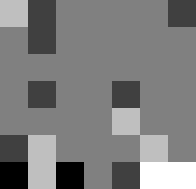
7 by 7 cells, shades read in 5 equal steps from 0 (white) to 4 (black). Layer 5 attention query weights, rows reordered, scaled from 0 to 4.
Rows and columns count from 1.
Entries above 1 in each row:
6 7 7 7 6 5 4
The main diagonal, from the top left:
1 3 2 2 1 1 0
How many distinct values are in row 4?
2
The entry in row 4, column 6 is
2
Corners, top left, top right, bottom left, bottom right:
1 3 4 0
